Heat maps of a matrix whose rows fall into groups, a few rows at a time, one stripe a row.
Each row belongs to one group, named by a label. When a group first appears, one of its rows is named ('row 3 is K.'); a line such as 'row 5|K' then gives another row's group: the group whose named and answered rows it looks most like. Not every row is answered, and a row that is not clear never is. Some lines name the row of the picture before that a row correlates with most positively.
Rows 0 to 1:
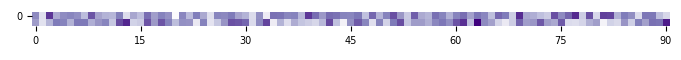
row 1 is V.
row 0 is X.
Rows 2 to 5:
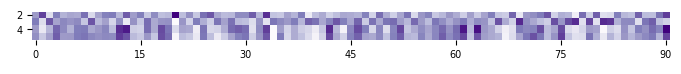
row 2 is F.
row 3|X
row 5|V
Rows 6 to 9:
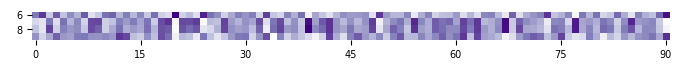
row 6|F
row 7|X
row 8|X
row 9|V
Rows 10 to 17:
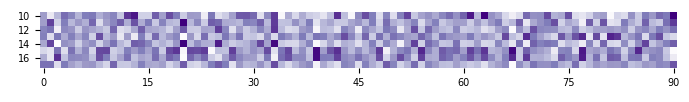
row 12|F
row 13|X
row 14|F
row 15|X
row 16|X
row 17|F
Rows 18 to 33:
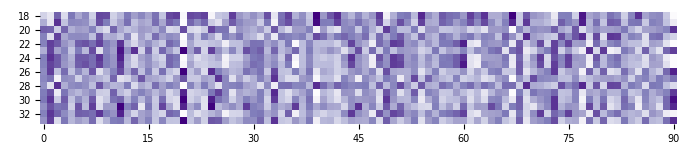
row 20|F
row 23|F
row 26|F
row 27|F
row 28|X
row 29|F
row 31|F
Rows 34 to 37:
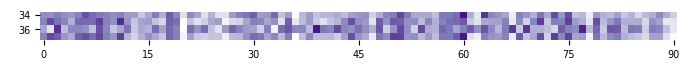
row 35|V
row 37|V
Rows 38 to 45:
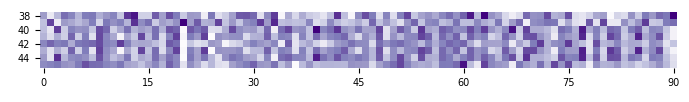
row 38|V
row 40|X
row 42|V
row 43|X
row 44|X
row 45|V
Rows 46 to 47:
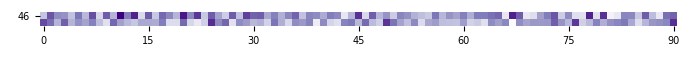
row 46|F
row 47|F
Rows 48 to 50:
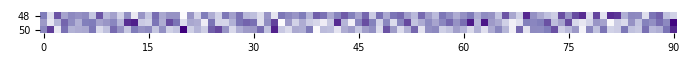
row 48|X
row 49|V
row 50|F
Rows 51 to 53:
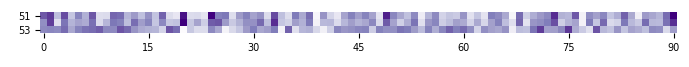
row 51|F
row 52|F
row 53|V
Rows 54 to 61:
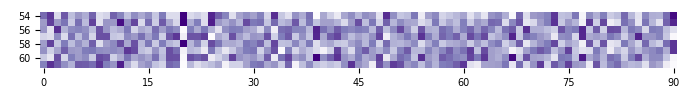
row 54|F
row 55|F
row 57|X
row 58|F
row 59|V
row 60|X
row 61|V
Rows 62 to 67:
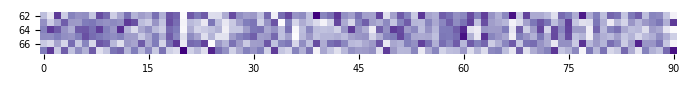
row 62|X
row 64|V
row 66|X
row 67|F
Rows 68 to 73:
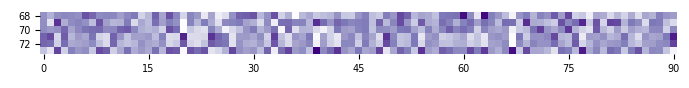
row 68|V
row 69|X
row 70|V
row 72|F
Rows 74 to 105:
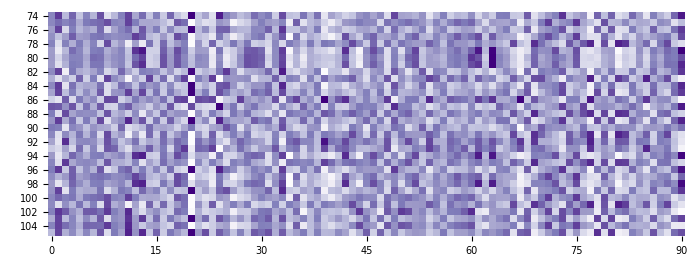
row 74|F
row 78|X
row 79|V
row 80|V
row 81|V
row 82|F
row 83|X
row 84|F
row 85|F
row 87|F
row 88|X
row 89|F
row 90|F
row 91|X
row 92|X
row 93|X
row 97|V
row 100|V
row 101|X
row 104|V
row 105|F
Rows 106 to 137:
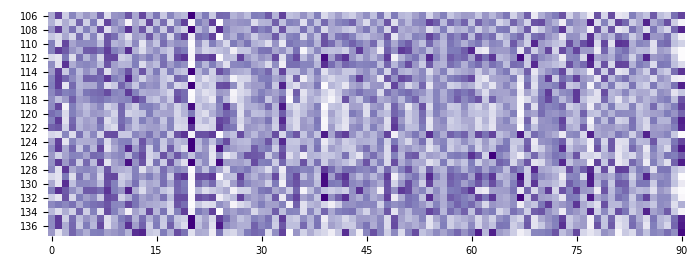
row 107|X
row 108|F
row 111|V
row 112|X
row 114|F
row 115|V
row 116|F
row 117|V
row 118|V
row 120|F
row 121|F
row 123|X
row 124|F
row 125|F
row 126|V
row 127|F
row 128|X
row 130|X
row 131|V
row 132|X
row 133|V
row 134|X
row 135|F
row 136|F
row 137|V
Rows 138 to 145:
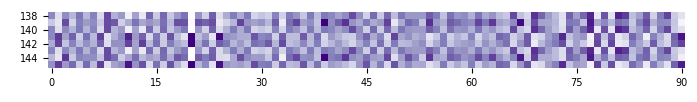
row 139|X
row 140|X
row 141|F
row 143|X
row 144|X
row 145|F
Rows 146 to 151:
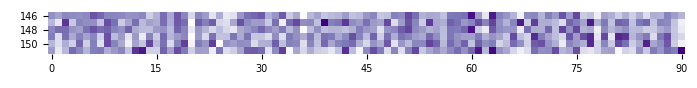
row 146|V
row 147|X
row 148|V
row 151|V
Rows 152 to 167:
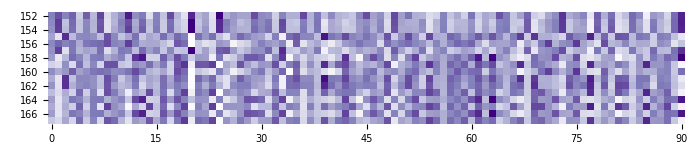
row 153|F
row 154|F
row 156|V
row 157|F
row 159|X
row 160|V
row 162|X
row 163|X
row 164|V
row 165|X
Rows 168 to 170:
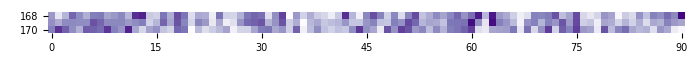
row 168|V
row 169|V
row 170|V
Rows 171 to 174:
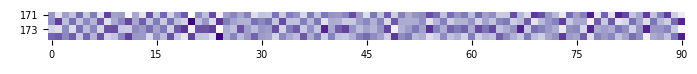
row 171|X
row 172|F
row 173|X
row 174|F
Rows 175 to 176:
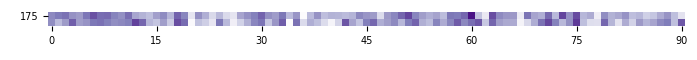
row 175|V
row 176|V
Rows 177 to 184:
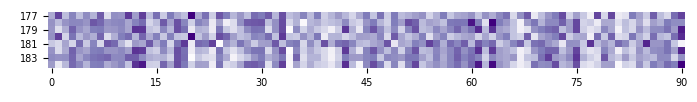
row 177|F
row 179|V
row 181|X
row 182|V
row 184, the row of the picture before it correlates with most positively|176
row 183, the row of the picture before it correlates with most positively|176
